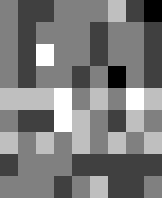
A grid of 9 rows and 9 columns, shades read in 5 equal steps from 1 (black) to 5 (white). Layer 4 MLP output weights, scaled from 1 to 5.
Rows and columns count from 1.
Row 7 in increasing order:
3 3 3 3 4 4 4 4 4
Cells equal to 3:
37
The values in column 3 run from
2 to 5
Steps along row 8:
up same same down same same same same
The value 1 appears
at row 1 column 9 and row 4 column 7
